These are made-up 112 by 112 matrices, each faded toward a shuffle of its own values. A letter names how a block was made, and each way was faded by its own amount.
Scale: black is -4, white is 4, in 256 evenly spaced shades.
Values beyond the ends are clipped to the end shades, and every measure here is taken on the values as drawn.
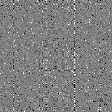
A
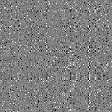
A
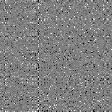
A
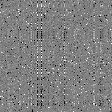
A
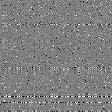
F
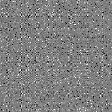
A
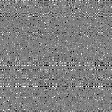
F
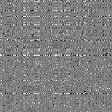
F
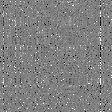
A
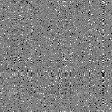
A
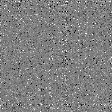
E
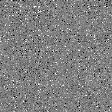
E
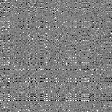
F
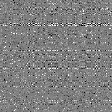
F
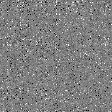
E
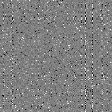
A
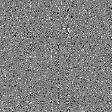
E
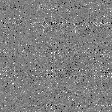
E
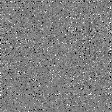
E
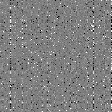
A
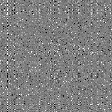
A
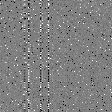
A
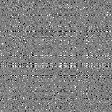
F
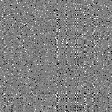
A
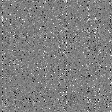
E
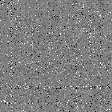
E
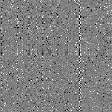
A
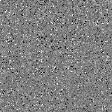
E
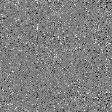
E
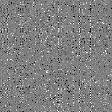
A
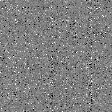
E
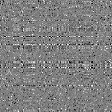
F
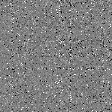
E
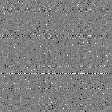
F
